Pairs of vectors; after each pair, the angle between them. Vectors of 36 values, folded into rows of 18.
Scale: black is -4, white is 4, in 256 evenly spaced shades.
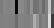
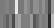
nearly opposite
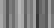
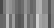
nearly opposite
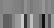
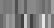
nearly opposite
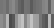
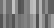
orthogonal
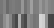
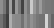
orthogonal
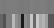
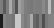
orthogonal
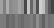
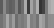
nearly opposite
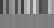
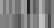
partly opposed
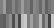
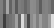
partly aligned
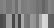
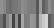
nearly parallel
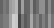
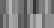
partly aligned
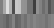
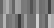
partly aligned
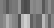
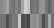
nearly opposite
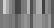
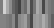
nearly parallel
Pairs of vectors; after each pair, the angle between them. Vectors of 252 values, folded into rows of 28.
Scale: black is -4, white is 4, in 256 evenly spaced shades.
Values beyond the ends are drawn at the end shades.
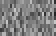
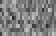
orthogonal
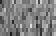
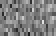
orthogonal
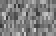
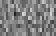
partly aligned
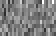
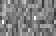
partly opposed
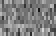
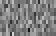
orthogonal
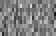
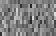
nearly opposite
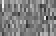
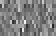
partly aligned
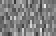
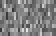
partly aligned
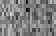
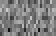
orthogonal
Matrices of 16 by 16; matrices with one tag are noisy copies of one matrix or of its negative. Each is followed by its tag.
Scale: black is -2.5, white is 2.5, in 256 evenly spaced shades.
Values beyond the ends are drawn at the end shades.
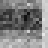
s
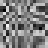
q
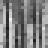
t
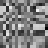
q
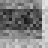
s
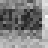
s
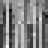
t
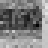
s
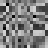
q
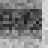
s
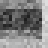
s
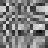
q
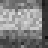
s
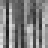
t
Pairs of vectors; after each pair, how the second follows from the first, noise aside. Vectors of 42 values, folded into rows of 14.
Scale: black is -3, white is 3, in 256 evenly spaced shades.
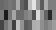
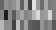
sign-scrambled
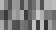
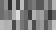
reversed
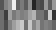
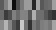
sign-scrambled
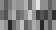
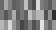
sign-scrambled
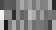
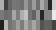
reversed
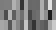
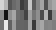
reversed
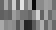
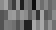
sign-scrambled
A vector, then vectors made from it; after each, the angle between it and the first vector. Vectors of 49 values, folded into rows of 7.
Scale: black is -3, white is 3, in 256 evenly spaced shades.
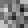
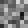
orthogonal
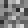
partly opposed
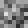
partly aligned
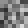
nearly opposite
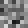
orthogonal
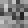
partly aligned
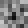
nearly parallel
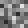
partly opposed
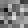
nearly opposite
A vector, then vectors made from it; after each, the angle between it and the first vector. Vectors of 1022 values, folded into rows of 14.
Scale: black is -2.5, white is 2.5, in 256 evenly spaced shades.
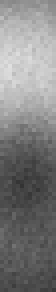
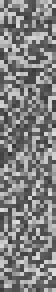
orthogonal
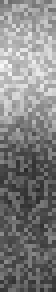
nearly parallel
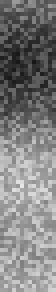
nearly opposite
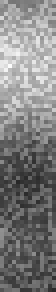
nearly parallel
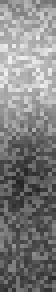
nearly parallel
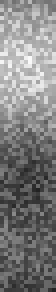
nearly parallel
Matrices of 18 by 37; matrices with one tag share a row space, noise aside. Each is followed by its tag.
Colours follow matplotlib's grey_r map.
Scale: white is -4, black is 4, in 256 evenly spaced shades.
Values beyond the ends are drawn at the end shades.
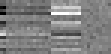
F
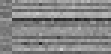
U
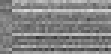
U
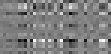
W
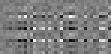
W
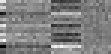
F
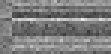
U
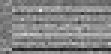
U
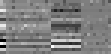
F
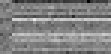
U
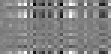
W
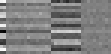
F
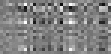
W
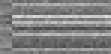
U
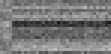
U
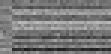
U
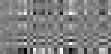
W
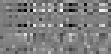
W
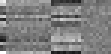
F
